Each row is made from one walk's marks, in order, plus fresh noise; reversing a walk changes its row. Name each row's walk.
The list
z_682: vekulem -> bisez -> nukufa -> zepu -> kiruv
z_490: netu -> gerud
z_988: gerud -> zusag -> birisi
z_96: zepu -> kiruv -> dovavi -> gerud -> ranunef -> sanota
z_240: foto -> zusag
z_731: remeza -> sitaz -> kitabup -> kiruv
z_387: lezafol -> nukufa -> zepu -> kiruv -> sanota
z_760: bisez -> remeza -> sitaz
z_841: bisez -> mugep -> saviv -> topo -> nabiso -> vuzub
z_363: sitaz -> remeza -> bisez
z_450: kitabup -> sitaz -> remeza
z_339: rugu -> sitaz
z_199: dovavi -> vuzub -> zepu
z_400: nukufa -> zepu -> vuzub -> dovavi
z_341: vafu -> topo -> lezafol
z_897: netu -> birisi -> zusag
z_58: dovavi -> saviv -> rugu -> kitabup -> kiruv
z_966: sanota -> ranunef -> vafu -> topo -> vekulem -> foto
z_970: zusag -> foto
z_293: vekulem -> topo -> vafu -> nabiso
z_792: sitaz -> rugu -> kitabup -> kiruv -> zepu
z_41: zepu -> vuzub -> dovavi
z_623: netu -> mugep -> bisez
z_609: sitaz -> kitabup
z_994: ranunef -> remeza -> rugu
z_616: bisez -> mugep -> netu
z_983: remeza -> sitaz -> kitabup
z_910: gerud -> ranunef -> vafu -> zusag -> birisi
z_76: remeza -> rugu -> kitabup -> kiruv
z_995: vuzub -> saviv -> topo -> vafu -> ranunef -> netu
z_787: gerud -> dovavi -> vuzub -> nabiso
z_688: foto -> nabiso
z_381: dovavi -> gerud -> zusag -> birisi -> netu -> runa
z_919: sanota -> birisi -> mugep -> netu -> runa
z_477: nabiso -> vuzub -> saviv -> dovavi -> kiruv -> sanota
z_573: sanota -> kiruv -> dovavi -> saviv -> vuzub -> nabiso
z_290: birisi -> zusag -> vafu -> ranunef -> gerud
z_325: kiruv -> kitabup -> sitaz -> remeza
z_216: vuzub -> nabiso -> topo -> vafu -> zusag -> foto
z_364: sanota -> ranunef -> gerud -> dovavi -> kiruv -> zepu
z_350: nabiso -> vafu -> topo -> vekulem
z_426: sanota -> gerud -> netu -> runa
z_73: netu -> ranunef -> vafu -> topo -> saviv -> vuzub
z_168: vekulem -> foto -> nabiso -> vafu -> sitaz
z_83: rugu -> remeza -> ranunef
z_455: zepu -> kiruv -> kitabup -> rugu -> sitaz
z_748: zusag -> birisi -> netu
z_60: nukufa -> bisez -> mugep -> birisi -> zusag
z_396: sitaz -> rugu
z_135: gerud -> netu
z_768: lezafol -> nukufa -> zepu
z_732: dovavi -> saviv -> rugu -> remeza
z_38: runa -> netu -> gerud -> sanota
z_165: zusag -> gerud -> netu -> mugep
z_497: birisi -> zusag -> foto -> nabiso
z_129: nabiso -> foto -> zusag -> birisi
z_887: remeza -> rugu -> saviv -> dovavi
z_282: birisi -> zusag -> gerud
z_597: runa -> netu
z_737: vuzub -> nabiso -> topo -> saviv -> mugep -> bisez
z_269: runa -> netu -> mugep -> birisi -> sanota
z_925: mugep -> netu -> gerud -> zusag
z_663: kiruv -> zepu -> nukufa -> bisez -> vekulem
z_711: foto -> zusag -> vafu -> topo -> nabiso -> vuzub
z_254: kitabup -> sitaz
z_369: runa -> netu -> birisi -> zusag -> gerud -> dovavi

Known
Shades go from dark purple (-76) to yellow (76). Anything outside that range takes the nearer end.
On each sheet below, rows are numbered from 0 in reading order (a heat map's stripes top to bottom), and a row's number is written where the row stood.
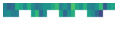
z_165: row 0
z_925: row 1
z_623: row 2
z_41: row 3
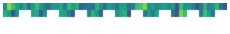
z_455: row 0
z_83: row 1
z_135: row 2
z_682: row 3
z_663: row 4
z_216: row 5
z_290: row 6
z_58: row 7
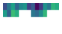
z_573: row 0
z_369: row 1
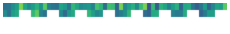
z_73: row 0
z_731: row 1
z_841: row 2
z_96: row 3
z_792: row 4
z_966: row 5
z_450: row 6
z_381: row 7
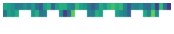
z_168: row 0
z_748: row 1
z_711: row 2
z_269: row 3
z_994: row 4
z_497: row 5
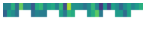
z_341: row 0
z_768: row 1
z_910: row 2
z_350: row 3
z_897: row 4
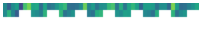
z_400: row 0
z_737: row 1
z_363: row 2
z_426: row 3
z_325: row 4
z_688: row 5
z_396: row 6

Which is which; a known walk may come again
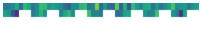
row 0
z_41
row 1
z_490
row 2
z_38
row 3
z_787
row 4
z_966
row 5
z_737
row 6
z_240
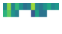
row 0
z_76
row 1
z_970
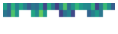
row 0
z_282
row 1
z_497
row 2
z_199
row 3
z_732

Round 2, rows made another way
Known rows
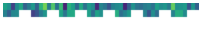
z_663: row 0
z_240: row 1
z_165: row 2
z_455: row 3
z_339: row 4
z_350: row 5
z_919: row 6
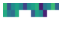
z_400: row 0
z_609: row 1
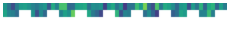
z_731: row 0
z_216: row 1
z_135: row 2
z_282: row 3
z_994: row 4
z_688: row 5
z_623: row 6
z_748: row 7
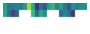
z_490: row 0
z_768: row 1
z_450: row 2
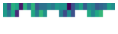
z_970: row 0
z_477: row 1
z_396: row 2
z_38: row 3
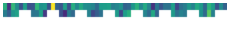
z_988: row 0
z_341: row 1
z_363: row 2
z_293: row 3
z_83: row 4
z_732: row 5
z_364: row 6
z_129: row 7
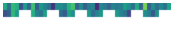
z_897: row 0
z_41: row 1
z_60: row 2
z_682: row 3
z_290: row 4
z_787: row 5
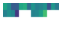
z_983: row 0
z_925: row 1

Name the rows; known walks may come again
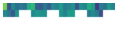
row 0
z_787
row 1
z_426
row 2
z_369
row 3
z_325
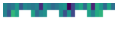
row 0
z_737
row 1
z_682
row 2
z_396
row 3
z_165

